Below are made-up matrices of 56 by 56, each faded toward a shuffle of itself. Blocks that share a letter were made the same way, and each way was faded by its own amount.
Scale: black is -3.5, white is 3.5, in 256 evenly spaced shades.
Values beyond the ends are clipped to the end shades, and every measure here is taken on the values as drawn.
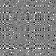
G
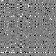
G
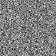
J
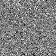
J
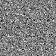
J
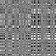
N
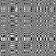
N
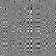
N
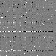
G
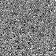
J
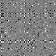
G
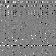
G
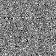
J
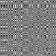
N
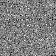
J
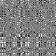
G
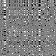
G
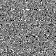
J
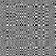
N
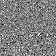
J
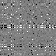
G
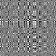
N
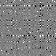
G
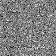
J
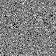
J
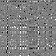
G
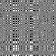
N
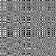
N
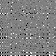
G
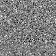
J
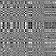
N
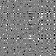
G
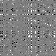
G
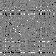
G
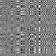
N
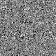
J
